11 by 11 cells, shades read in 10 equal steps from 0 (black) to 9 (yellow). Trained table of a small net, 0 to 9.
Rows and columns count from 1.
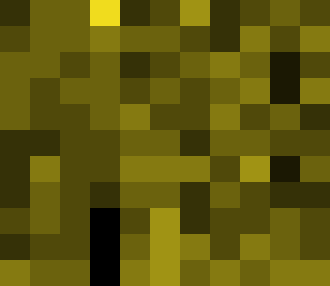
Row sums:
42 42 37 40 39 34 42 32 34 38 47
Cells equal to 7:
0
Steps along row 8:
up down down up same down up down down same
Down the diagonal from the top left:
2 4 3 4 5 4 5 4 3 4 5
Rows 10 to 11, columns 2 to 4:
3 3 0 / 4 4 0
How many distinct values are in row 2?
4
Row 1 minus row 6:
0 2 1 6 -2 -1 4 -2 -1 1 0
